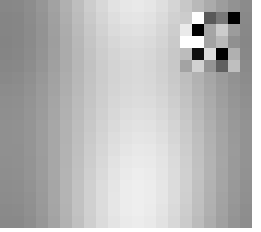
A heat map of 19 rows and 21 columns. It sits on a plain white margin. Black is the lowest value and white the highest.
The top right is the roughest part. The bottom middle is the ninth with the highest average. An odd patch, rougher than its surroundings, sits in the top right. Overall the values sit about 70% of the way up the scale. The values are skewed, with a long tail toward low values.
